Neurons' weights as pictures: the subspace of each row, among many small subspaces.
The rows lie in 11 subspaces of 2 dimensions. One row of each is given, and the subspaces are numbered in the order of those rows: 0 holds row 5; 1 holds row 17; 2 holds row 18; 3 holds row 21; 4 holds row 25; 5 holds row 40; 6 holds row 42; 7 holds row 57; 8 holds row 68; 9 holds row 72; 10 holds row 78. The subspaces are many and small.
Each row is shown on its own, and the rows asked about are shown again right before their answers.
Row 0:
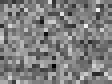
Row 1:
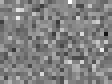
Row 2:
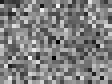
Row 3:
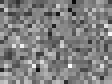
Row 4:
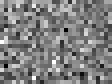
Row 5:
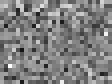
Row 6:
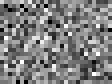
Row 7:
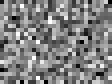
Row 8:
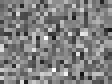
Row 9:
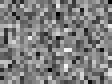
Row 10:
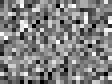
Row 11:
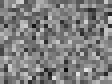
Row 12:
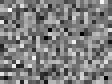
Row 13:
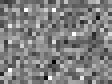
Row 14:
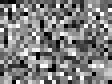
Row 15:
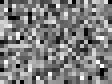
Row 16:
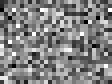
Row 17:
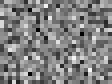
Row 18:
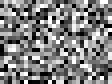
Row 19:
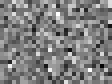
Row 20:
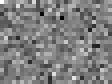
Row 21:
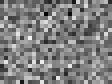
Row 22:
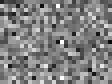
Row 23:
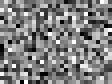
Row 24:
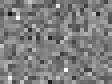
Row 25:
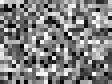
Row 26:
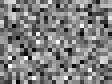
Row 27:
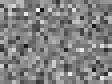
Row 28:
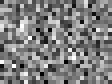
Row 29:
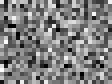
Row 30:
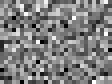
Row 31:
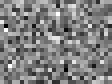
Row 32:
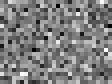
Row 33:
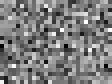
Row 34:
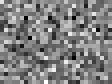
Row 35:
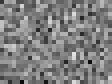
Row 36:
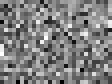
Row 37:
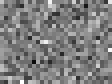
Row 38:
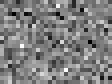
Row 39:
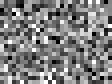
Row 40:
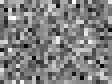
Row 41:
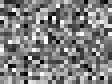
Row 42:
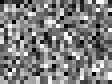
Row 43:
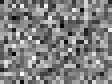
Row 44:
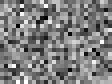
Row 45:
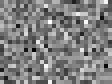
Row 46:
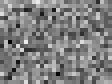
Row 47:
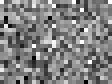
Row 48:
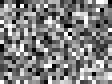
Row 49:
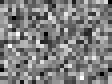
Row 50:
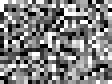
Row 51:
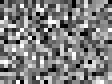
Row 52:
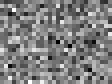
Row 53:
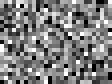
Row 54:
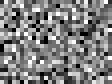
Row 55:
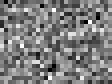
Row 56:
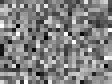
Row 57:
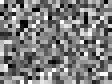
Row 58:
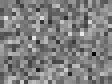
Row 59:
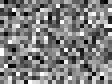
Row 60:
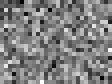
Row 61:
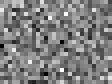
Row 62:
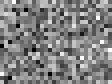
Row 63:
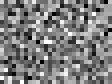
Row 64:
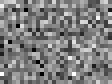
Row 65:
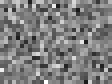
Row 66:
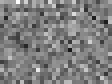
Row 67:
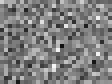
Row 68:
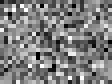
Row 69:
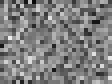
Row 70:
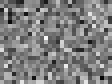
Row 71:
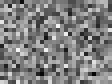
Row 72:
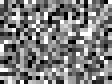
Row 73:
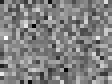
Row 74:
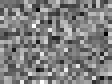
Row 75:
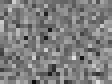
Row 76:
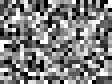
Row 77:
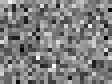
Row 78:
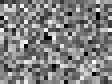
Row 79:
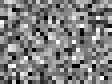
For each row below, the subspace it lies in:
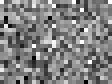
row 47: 3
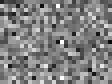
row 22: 2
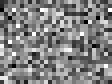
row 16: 6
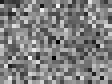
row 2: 2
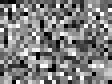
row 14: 8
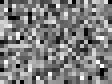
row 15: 5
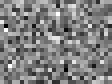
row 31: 0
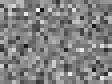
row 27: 5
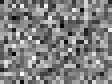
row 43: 9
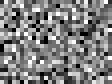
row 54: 9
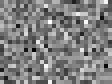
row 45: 6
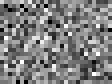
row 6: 10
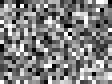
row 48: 6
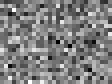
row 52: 2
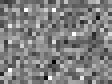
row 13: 10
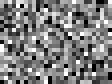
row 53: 6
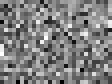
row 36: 4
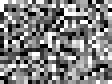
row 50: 6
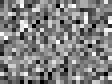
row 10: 7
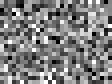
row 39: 9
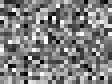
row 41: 2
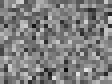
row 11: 7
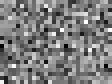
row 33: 6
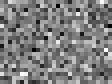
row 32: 8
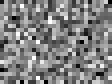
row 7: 9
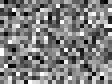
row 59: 2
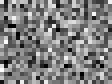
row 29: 9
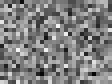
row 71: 4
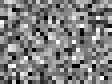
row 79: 1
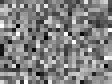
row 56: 4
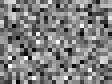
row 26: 1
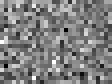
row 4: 5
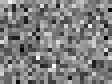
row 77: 8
